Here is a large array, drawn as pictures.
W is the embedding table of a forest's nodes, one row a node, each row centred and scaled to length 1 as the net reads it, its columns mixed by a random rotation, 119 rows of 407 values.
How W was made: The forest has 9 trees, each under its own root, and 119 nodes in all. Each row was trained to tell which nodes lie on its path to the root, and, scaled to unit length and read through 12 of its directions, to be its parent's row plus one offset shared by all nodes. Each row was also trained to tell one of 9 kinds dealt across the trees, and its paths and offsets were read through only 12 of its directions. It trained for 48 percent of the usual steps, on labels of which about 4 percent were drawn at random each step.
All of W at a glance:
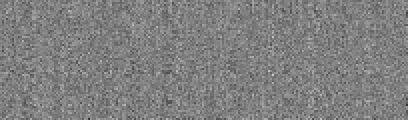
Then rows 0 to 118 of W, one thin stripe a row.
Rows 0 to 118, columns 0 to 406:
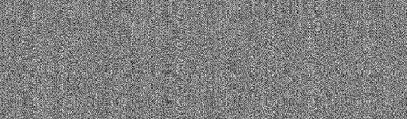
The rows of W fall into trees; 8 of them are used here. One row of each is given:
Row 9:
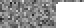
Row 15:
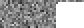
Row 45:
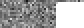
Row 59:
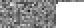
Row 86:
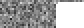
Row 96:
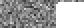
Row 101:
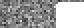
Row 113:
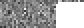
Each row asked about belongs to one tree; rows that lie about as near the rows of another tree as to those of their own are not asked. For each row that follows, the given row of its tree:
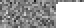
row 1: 9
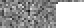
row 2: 59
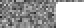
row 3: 9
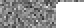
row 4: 96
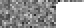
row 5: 96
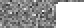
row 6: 45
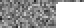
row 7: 9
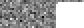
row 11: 96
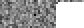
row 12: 96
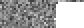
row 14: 86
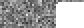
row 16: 96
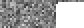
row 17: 59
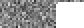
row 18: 9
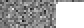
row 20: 86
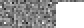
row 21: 101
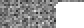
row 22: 101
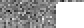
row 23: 113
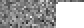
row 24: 101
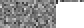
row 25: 113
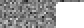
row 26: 101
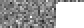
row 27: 45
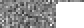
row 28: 113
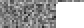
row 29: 45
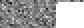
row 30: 113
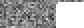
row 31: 86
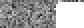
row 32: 86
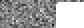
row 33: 113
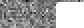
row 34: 45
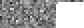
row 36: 86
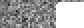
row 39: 96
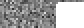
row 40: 15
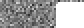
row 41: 45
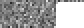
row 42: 45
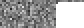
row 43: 59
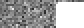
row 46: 86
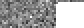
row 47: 101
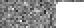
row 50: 86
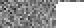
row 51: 113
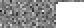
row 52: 45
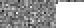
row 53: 86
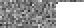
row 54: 15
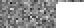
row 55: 86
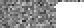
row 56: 45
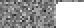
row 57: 9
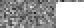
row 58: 113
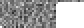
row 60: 45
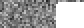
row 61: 9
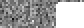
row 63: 45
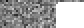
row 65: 113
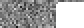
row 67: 15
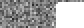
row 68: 45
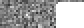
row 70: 15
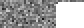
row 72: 96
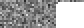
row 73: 96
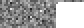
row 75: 86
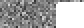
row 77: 9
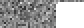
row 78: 86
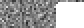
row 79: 101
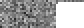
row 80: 86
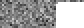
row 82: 113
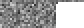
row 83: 59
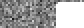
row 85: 45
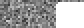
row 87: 96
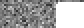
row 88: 113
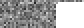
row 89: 86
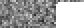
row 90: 96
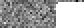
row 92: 101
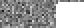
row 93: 113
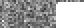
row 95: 9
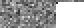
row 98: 59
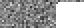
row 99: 96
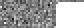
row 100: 101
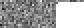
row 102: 15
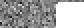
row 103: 101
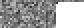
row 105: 59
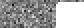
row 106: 45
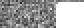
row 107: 15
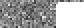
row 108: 9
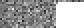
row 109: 86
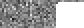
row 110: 96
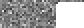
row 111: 45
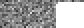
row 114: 113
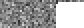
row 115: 9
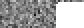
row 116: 96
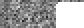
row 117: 96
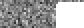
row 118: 9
